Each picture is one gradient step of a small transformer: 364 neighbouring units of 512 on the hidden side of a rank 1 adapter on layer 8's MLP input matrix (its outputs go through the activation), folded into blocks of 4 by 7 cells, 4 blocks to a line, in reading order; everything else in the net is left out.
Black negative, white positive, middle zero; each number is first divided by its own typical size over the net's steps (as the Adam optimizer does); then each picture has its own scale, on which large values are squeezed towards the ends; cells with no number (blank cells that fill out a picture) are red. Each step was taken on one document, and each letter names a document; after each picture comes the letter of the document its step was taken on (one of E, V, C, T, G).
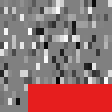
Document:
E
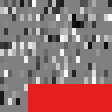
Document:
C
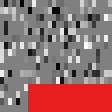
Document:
C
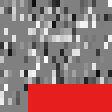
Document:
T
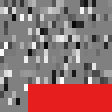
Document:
E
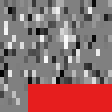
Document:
E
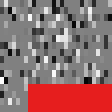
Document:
T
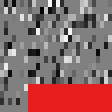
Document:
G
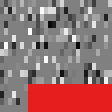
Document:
E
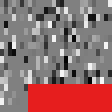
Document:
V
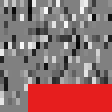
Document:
T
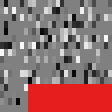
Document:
C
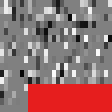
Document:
T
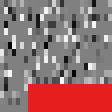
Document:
E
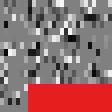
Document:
G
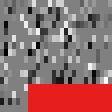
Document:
G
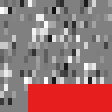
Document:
V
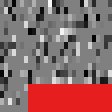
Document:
G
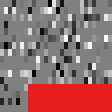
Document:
C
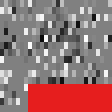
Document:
T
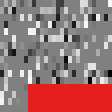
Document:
V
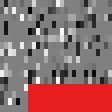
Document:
C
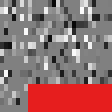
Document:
T
